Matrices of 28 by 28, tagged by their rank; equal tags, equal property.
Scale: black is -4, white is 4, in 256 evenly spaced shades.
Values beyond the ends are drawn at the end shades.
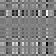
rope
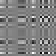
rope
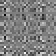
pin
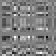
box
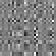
pin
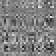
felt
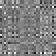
pin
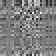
pin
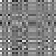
box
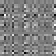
box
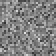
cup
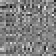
felt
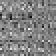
felt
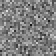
cup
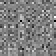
felt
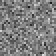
cup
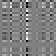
rope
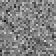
cup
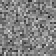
cup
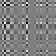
rope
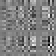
box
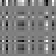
rope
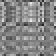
box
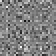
felt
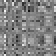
pin
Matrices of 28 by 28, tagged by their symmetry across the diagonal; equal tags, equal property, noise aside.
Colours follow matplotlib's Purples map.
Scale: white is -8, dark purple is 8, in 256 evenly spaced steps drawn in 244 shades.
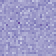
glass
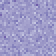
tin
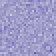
tin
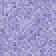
tin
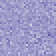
glass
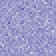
tin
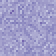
tin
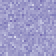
glass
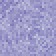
tin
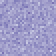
tin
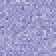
glass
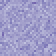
tin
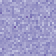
glass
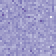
glass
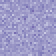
glass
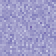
glass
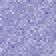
tin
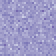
glass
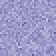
tin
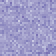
glass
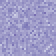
tin
